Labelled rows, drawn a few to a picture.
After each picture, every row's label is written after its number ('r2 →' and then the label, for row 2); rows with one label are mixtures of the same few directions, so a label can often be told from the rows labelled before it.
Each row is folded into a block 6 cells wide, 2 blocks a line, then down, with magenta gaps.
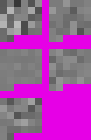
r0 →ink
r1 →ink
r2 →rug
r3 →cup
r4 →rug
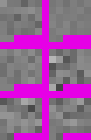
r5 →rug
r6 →ink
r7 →ink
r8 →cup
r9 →rug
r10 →rug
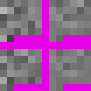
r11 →cup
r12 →rug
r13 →cup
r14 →rug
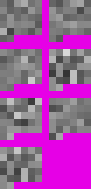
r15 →cup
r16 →rug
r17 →ink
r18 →ink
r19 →rug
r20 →cup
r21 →ink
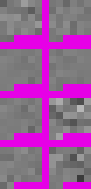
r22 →rug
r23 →ink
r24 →ink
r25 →cup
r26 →ink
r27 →rug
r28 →cup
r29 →ink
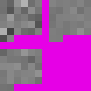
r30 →cup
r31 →ink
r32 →rug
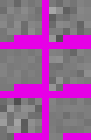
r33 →ink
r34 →cup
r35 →ink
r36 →cup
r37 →ink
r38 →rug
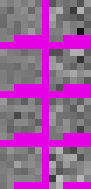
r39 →ink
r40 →ink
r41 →rug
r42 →rug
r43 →rug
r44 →ink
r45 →rug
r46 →cup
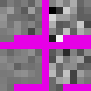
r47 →ink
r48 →cup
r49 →rug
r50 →ink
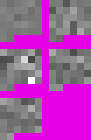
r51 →rug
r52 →ink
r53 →ink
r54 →rug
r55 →rug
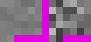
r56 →rug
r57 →cup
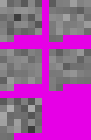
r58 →rug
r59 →rug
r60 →cup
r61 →rug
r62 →ink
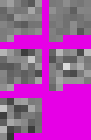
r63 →rug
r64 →ink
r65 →rug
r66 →rug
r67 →cup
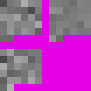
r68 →rug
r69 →cup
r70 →cup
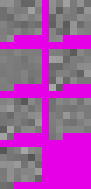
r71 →rug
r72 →ink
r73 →ink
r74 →cup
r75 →cup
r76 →rug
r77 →rug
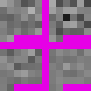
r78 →rug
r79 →rug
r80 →rug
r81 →rug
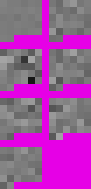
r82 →rug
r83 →cup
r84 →ink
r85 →cup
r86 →rug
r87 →cup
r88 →cup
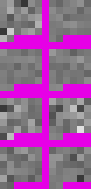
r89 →cup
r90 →rug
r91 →rug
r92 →rug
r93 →cup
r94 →ink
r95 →cup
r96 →ink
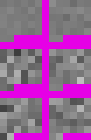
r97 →ink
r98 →rug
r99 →ink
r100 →ink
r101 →cup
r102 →rug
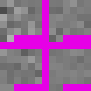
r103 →cup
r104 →cup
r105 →rug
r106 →rug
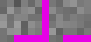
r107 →ink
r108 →cup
